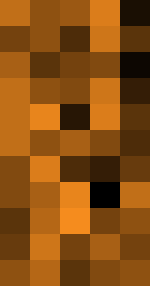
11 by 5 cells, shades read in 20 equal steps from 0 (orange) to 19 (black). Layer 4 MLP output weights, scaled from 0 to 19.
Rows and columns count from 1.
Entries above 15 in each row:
1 0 1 0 1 0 0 1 0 0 0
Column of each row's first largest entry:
5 3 5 5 3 5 4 4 1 1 3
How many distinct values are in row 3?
5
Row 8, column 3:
1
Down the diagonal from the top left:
4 8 10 3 12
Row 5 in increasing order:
1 2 4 12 16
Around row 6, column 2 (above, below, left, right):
1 2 4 6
